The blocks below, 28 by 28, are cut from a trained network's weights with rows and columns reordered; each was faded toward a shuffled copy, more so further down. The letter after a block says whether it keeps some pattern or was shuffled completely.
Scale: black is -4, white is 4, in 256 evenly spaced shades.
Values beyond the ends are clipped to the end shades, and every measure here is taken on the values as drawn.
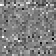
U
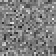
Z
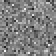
Z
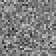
U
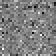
U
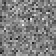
Z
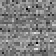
U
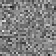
U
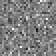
Z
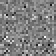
U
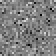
Z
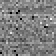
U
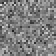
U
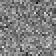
Z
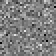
U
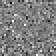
Z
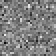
U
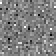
Z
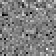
U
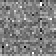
U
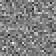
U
